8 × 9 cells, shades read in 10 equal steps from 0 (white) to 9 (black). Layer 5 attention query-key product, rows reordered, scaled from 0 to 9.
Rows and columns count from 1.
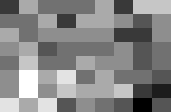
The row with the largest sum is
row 4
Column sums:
33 21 31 35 32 30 39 48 40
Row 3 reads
3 5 4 4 4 4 7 7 4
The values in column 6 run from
3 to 5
